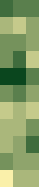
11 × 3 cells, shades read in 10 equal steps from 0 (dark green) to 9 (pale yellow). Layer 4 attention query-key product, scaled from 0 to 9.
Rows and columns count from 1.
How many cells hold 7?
4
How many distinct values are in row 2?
3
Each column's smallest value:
0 0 2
